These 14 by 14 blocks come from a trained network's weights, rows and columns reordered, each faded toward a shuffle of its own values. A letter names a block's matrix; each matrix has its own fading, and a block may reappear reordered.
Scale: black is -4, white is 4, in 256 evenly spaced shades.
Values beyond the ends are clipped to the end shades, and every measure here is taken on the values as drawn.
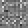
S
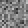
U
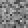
U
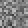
S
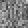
U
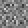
S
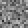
U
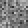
S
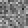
U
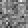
S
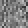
S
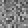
U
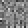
S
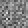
U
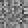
S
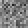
U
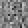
S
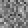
U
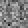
S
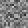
S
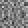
U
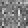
S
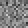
S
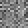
S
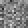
S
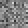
S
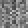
S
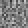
U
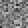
U
